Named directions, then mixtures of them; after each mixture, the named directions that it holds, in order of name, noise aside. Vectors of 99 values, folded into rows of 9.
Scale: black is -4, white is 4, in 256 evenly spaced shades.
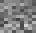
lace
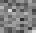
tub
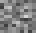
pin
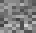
lace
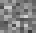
lace, pin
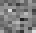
pin, tub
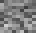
lace, pin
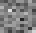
tub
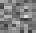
pin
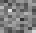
tub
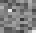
tub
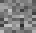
lace, tub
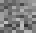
lace
